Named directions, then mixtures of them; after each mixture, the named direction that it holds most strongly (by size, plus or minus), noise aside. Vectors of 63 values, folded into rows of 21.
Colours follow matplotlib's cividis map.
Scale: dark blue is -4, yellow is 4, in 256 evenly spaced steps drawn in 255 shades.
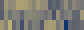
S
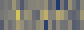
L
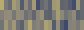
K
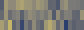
S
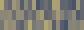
K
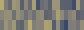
K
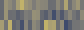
S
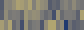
S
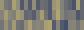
K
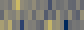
S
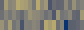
S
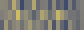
L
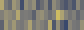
K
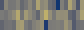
L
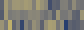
S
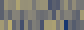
S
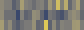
L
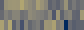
S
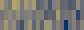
K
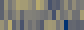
S
